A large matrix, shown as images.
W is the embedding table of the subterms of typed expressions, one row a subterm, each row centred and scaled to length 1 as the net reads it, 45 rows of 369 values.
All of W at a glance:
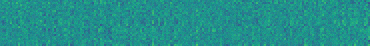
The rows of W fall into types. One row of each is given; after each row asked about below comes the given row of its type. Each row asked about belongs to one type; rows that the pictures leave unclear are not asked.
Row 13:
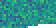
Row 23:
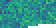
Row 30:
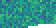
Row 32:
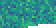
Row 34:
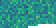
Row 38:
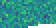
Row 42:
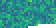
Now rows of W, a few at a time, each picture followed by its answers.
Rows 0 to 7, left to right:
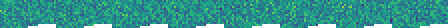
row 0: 13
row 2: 38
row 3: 38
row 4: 32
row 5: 23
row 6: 34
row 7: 32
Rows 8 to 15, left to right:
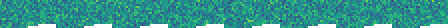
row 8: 32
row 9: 30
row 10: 38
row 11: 42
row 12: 23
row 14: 42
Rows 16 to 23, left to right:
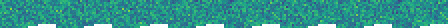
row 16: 32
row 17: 13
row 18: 32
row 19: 23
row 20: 23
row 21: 13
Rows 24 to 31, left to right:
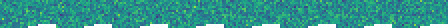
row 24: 23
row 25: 34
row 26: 38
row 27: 42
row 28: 30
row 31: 34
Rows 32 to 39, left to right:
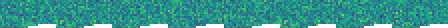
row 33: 34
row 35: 13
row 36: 30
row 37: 34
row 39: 13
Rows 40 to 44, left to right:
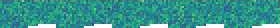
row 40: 23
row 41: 38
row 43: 23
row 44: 42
